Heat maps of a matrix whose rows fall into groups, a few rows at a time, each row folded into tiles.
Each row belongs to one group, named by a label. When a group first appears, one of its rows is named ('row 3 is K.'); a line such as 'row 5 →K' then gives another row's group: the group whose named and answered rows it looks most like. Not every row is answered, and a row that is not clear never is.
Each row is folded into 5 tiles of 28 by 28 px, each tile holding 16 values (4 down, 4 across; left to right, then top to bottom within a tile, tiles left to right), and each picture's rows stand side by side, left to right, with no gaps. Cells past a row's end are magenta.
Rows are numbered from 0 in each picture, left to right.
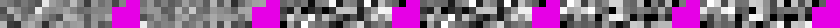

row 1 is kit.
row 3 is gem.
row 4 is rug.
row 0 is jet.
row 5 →rug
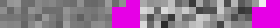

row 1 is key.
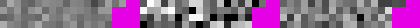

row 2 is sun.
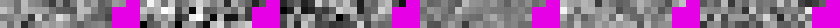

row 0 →key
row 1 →rug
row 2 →gem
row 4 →key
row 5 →sun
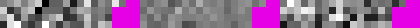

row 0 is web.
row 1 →jet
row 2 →rug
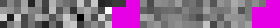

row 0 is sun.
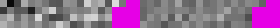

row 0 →kit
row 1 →key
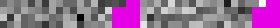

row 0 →sun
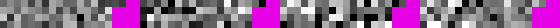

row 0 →sun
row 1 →gem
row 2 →rug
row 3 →web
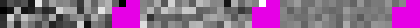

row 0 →gem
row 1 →key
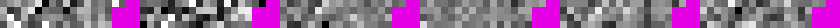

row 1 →gem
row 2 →jet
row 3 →kit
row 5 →web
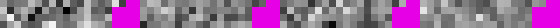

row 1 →rug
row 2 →jet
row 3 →key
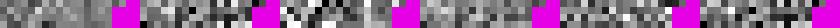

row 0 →jet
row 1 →rug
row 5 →rug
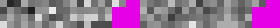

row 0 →kit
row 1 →web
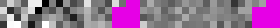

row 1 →kit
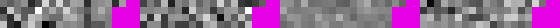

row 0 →jet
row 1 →sun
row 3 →kit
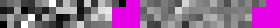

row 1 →jet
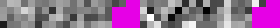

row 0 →rug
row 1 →web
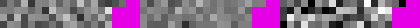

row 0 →sun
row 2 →gem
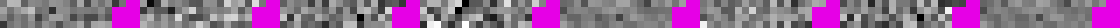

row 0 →rug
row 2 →sun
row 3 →web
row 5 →kit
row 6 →sun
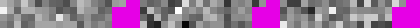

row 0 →key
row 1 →jet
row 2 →kit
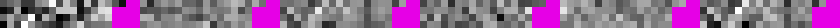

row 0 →gem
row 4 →key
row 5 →jet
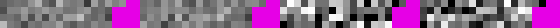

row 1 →key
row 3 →gem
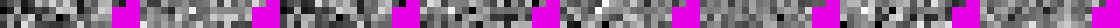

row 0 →gem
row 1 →kit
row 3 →rug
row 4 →jet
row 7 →web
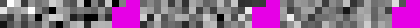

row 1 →sun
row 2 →web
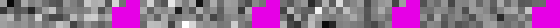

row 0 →kit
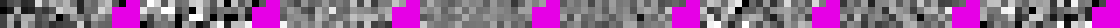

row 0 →gem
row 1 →rug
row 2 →kit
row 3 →kit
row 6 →sun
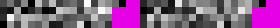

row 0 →gem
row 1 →gem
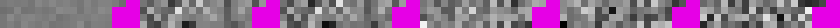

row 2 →jet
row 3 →kit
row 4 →rug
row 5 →sun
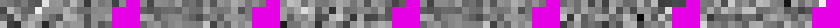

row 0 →jet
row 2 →rug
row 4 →sun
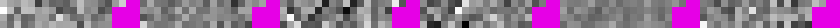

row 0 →key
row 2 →web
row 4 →web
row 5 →kit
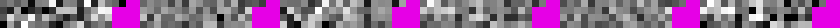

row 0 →gem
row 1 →sun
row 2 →jet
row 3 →rug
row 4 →sun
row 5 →rug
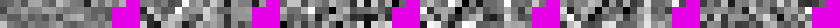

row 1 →jet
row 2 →rug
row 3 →web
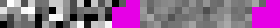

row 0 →rug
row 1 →web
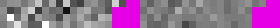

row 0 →web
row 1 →jet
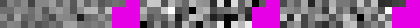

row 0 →sun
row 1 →rug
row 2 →sun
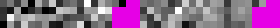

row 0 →gem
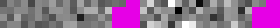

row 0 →sun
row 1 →web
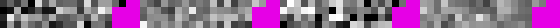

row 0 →gem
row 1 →kit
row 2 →rug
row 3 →key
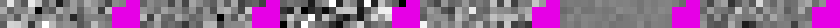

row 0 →web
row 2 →gem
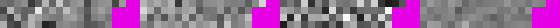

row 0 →jet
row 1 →key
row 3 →web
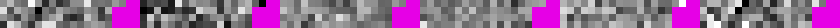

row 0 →web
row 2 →key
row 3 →kit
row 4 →key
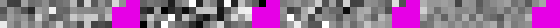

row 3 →key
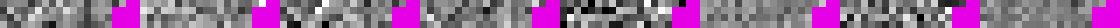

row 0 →jet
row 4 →gem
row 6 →sun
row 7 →kit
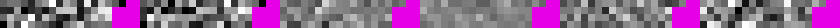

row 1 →gem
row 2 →jet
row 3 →key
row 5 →web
